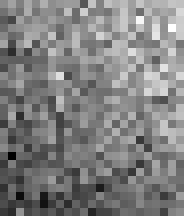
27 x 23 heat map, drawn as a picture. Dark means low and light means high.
Overall the values sit about 50% of the way up the scale. The ninth with the highest average is the top right. The bottom left is the ninth with the lowest average. No regular stripes run through it. There is an overall slope up to the top right.
